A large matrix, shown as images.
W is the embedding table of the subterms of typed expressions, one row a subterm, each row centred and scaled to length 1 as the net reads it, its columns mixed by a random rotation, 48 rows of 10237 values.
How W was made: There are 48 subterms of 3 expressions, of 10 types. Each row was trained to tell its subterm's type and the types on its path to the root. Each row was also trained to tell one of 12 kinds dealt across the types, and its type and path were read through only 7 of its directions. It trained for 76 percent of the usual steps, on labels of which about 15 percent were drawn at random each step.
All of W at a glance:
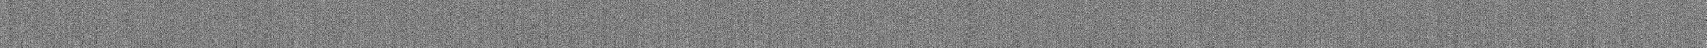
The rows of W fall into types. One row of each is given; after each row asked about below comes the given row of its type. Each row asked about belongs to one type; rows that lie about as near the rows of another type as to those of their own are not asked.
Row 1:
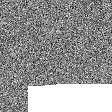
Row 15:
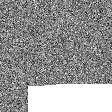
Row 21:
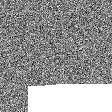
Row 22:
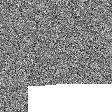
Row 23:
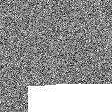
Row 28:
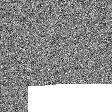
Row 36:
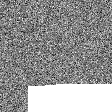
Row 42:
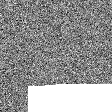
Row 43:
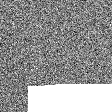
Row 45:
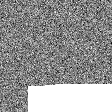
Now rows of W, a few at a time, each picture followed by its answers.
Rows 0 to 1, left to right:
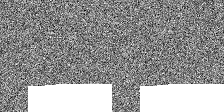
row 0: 23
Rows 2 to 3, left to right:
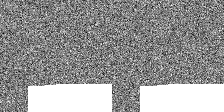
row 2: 42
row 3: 1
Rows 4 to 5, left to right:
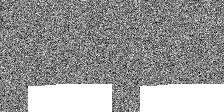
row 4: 15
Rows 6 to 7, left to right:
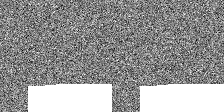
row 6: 15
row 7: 23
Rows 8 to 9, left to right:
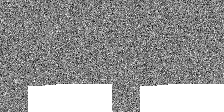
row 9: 21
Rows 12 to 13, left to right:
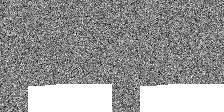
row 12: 1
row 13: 45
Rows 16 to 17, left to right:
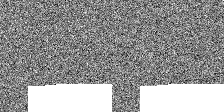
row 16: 22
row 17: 36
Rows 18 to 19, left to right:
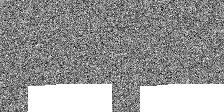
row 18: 22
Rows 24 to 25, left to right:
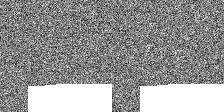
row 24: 21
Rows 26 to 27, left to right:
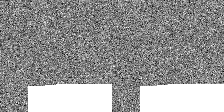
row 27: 28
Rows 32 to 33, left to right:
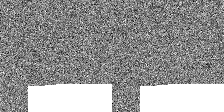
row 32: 21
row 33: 42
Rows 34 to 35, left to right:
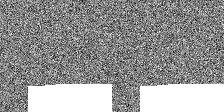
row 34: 23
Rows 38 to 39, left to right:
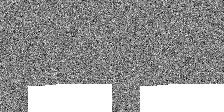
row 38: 43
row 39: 1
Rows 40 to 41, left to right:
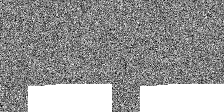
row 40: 42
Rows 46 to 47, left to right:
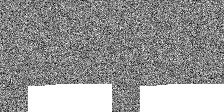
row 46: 36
